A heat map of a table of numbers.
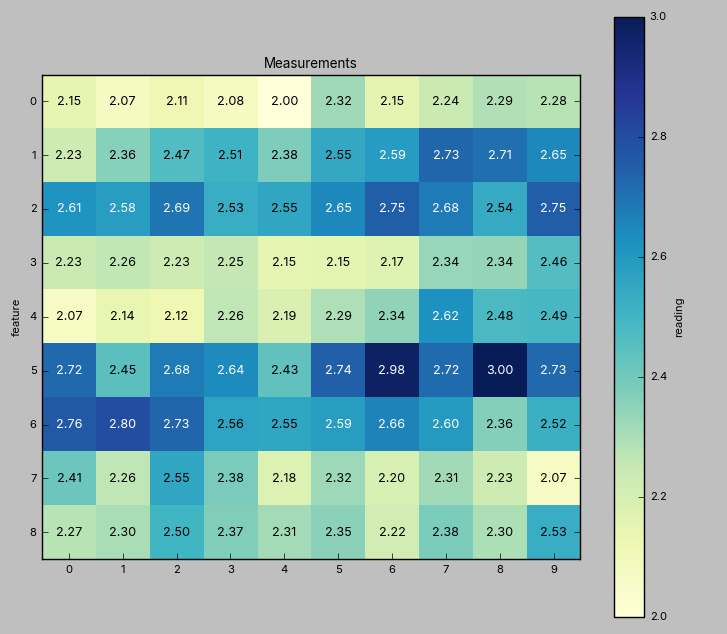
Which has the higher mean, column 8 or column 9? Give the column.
9
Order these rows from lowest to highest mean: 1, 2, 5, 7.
7, 1, 2, 5
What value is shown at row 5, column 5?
2.74
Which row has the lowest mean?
0
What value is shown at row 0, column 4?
2.00
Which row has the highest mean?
5
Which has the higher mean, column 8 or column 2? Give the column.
8
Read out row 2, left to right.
2.61 2.58 2.69 2.53 2.55 2.65 2.75 2.68 2.54 2.75
